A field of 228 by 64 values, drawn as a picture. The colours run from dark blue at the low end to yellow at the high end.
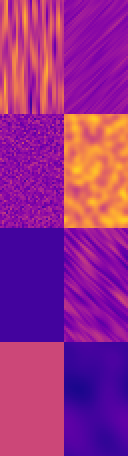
The table splits into 4 rows of 2 panels. Panel 1,1: middling, streaked downward, strong in contrast. Panel 1,2: low, slanting up to the right, faint in contrast. Panel 2,1: low, fine-grained. Panel 2,2: high, blotchy. Panel 3,1: very low, flat. Panel 3,2: low, slanting down to the right. Panel 4,1: middling, flat. Panel 4,2: very low, smooth, faint in contrast.
